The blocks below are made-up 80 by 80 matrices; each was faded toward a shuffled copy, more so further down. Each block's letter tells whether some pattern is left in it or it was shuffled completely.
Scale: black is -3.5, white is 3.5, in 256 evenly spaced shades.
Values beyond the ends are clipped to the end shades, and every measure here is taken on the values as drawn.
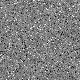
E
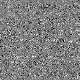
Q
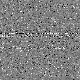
Q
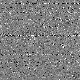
Q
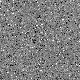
E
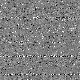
Q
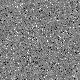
E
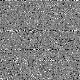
Q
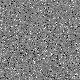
E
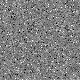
E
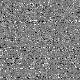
Q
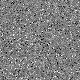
E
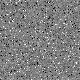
E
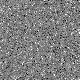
E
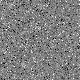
E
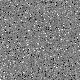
E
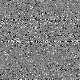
Q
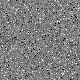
E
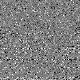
Q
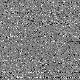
Q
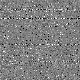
Q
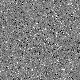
E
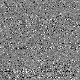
Q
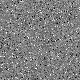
E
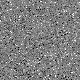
E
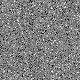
E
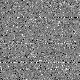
Q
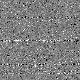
Q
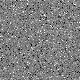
E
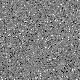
E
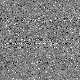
Q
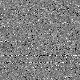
Q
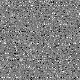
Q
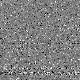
Q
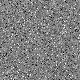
E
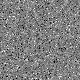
E
